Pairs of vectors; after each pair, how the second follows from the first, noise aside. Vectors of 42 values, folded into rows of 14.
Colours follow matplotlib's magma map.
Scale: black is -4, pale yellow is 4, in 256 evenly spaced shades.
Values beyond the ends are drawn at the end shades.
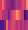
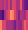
reversed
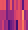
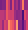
negated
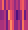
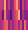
reversed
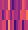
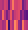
negated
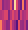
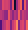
negated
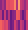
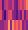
reversed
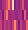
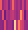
reversed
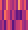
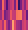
negated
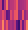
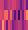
shuffled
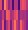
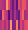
shuffled
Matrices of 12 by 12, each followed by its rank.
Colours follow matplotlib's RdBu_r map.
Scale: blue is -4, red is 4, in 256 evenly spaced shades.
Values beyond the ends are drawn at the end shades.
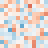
full rank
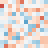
full rank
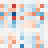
two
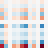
one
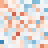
full rank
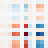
one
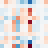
two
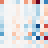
two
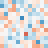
full rank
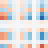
one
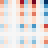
one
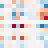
two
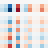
one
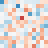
full rank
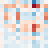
two
